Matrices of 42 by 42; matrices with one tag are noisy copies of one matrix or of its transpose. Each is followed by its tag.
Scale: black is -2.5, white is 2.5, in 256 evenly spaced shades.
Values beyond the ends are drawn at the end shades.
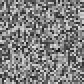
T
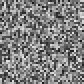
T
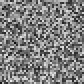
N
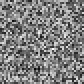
N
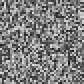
T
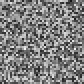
N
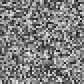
T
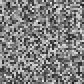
N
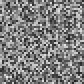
N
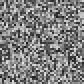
T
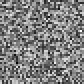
T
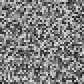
N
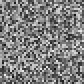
N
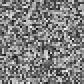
T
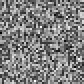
T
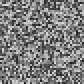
T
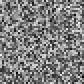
N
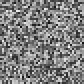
T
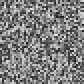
T
